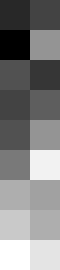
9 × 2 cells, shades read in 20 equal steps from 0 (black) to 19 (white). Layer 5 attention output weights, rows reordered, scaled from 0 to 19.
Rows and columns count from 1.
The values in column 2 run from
4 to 18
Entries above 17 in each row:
0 0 0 0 0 1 0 0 1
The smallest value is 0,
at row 2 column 1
